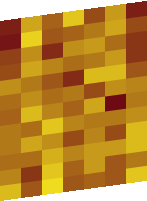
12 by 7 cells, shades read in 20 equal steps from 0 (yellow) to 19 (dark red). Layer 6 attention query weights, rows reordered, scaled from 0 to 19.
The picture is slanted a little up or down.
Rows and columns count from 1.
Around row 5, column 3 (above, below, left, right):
8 10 9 16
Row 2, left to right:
18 1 12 11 9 5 13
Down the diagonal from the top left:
17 1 16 10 3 7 9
